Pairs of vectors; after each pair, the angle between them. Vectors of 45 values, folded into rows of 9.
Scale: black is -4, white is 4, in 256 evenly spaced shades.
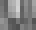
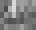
partly aligned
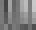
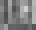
nearly parallel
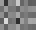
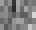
orthogonal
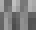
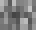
partly aligned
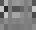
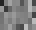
partly aligned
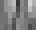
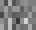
orthogonal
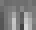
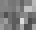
partly opposed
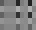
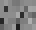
orthogonal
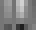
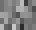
partly aligned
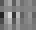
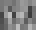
partly aligned
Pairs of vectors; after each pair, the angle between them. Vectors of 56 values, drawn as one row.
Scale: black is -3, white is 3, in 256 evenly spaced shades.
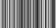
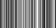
nearly opposite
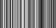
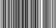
nearly opposite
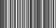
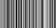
nearly opposite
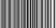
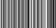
orthogonal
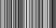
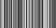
nearly parallel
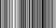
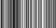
nearly opposite
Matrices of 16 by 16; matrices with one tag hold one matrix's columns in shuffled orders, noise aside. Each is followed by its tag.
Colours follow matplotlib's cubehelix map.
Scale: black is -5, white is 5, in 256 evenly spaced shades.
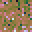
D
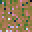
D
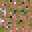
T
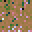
D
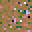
T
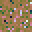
T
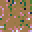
D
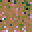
D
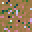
T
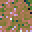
D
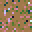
T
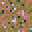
T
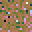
T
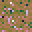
T
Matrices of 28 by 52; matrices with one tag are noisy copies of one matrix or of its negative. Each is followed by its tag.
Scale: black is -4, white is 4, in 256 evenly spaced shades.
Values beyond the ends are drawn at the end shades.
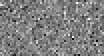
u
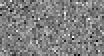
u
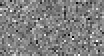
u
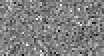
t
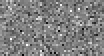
t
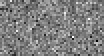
u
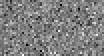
t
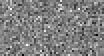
t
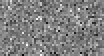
t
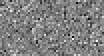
u
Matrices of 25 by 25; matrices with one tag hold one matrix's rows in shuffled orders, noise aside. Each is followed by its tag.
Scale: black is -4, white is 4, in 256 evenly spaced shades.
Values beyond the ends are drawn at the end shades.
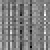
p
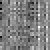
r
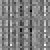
p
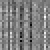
p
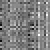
r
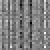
p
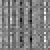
p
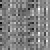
r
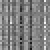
p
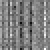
p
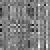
r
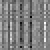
p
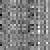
r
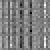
p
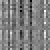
p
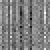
p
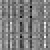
p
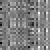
r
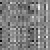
r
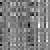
r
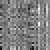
r
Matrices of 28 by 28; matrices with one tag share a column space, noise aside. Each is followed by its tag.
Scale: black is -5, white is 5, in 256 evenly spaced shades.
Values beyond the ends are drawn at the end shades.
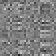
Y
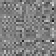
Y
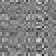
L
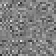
Y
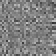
Y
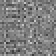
Y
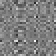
Y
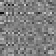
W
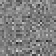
Y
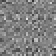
L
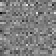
W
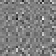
L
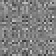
Y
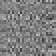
L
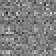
W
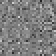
Y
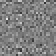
L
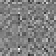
L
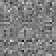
Y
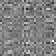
Y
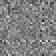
Y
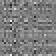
Y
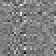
W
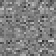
Y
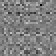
W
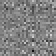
Y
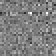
W
